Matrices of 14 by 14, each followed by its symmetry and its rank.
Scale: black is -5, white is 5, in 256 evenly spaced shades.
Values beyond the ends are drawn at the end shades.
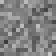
neither, full rank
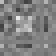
symmetric, rank two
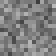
neither, full rank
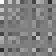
symmetric, rank two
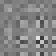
symmetric, rank two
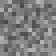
symmetric, full rank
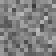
neither, full rank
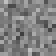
neither, full rank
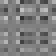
neither, rank one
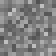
symmetric, full rank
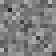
symmetric, full rank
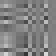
neither, rank one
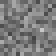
neither, full rank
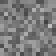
neither, full rank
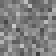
neither, full rank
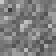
symmetric, full rank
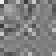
symmetric, rank two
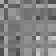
symmetric, rank two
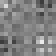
symmetric, rank two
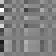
neither, rank one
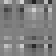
neither, rank one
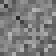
symmetric, full rank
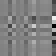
neither, rank one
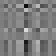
neither, rank one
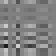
neither, rank one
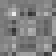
symmetric, rank two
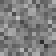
symmetric, full rank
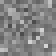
symmetric, full rank
